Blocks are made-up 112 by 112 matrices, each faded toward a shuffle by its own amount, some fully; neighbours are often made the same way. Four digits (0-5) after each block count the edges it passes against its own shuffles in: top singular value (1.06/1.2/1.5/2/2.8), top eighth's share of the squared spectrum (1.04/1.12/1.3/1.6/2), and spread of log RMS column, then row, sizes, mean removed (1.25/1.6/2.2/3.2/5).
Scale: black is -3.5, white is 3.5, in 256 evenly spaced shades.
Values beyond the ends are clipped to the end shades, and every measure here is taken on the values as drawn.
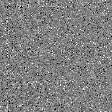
1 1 2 1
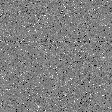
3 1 0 1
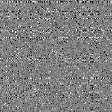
4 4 1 3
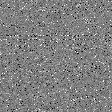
3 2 0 1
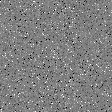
0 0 0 0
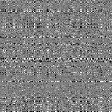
5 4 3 4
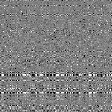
5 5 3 4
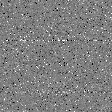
3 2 0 1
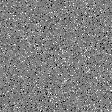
3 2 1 0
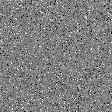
2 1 0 0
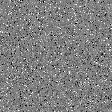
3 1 0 0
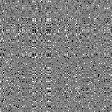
5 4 3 3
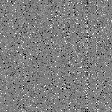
4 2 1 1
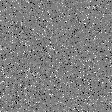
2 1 0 0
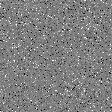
3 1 0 0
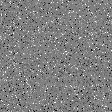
2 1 0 0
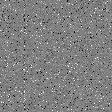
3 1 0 0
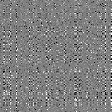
5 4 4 3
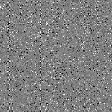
4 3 2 1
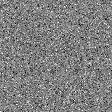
2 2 0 0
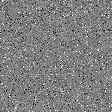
0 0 0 0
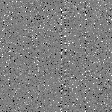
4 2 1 0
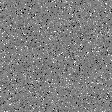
0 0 0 0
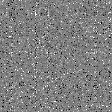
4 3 2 1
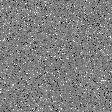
0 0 0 0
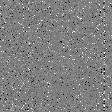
3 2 1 1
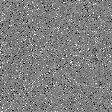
2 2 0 0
